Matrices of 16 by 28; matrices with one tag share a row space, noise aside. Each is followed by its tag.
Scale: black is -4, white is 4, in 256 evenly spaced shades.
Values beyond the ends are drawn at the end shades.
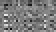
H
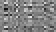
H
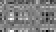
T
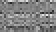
T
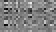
H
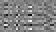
H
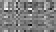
H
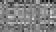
T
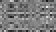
T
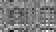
T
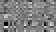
H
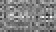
T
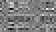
T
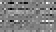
T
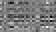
T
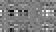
T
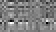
T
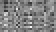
H
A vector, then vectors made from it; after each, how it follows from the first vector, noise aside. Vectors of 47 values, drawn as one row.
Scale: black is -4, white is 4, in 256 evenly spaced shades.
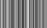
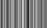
negated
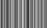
negated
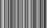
wrapped around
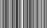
wrapped around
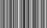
reversed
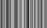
negated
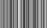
reversed
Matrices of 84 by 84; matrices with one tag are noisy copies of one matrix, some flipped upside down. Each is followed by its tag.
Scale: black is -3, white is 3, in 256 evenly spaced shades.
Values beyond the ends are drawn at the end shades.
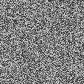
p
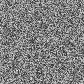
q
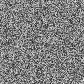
q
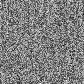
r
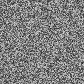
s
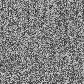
r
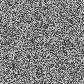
q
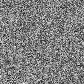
p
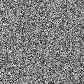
p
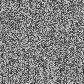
r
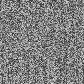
r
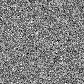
s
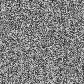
r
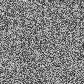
p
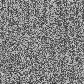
r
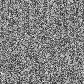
r
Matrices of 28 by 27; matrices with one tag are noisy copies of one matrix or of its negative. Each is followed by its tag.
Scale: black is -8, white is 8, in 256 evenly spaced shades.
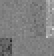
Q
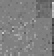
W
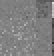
W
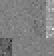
Q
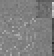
W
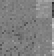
W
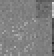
W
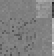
W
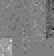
Q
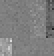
Q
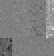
Q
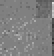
W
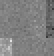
Q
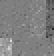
Q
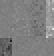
Q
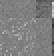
W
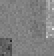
Q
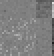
W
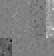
Q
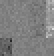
Q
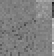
W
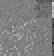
W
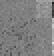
W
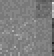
W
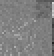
W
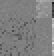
W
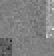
Q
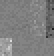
Q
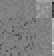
W
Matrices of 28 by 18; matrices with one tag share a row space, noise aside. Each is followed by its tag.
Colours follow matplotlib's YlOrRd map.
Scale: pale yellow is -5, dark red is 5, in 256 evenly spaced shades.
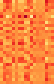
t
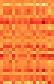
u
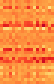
u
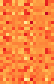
t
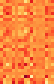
t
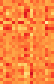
t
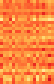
u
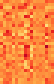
t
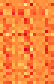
t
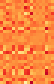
t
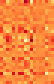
t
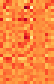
t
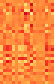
t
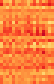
u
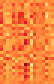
t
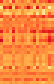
u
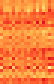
u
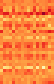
u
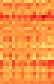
u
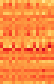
u
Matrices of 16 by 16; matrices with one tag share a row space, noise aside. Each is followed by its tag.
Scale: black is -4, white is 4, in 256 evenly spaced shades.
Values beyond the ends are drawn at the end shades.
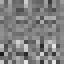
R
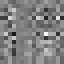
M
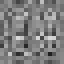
R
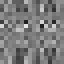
R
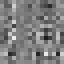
M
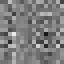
M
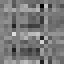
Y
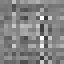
Y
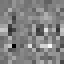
M
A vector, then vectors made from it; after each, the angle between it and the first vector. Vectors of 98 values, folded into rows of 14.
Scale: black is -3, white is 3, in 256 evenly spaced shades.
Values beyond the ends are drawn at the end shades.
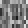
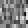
partly opposed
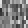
nearly parallel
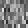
partly opposed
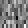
partly aligned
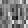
nearly parallel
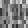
nearly parallel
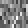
partly opposed
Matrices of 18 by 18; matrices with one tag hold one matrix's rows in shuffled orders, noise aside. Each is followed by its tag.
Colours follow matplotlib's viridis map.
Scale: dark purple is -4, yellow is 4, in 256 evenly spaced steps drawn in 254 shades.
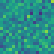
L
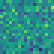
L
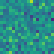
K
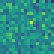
K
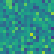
K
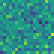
L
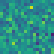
K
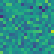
L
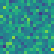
L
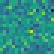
K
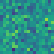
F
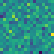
L
